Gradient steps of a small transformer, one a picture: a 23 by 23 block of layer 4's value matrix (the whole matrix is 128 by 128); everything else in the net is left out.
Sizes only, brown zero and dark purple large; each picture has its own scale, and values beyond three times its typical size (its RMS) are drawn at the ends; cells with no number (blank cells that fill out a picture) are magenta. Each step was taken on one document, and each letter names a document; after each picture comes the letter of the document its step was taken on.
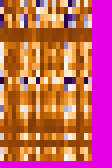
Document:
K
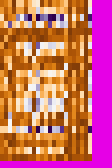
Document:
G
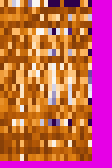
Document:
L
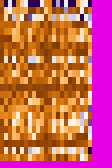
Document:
L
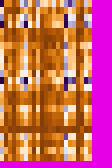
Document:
K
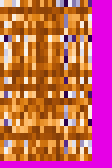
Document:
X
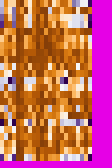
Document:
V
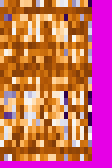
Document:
L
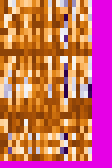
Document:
X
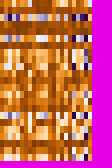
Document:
G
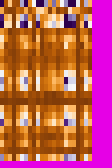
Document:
K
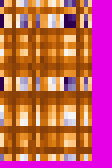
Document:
K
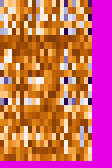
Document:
L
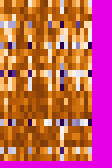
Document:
V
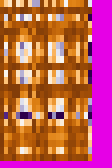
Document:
G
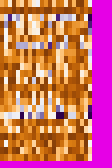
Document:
G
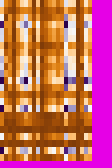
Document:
K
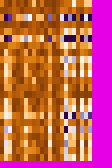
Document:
X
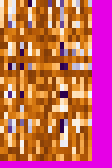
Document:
V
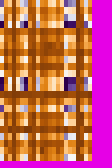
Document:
K
